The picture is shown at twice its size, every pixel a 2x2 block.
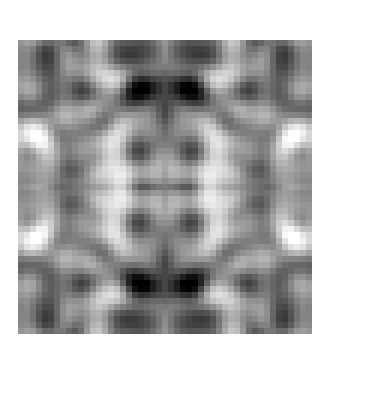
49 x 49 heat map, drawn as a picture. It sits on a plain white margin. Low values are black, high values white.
There are no lone odd cells. No row or column stands out. Its left and right halves mirror each other, and so do its top and bottom. The values follow a bell shape. There is no overall slope.
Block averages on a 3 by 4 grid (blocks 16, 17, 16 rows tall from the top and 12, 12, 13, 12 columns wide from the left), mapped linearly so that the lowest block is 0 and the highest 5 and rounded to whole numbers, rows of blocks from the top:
1001 / 3553 / 1001
